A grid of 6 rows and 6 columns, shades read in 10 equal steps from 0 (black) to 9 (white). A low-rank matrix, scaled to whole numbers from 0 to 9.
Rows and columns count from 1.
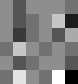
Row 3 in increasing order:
2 3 4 5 5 6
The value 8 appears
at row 6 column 2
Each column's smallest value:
4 2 4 4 3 0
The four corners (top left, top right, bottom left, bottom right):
5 4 4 0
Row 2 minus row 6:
1 -5 -1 1 -2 1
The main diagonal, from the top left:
5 3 4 4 5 0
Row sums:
27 25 25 29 25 30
